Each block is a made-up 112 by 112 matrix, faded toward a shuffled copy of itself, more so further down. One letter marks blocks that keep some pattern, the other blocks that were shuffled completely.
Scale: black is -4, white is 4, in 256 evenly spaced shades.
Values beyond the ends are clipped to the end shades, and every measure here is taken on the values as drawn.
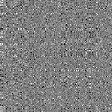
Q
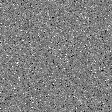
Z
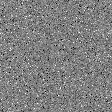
Z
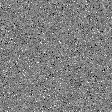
Z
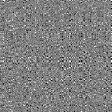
Q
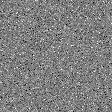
Z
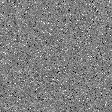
Z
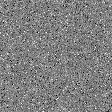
Z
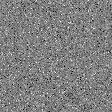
Z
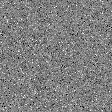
Z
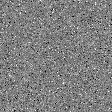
Z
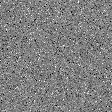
Z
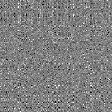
Q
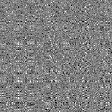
Q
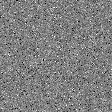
Z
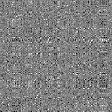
Q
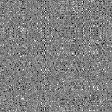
Q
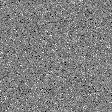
Z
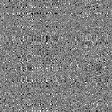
Q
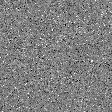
Z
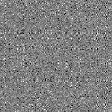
Q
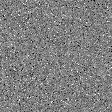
Z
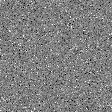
Z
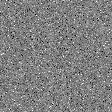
Z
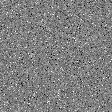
Z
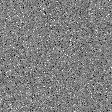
Z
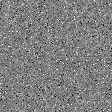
Z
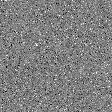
Z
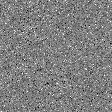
Z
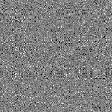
Q
